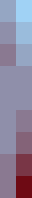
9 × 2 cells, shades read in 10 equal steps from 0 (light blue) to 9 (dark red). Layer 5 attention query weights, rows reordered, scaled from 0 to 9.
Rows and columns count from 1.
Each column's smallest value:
2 0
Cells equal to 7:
1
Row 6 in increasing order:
3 4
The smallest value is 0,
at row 1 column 2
